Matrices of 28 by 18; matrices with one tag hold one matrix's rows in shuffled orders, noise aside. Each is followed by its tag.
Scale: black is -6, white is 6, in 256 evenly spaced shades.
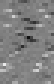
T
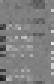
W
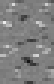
T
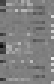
W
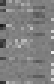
W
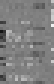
W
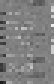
W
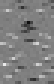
T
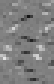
T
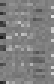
W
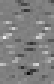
T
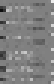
W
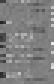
W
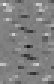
T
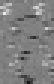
T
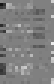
W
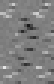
T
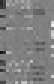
W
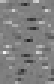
T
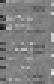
W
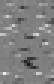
T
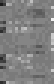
W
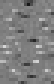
T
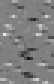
T
